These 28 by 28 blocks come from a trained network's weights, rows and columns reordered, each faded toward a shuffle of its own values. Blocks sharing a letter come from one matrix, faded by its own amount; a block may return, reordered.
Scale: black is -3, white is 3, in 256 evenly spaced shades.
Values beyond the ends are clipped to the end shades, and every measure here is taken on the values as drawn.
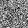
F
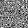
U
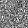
U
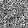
U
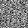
U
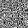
U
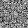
F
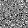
U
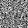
F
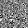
U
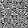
U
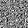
U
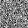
F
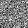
F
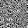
U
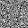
U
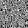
U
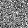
F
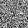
F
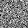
F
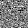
U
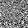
U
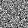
F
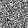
F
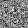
U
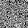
U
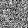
F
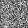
F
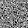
U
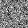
F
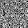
U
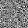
U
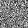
F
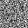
F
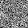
F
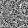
F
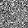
U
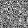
U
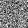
F
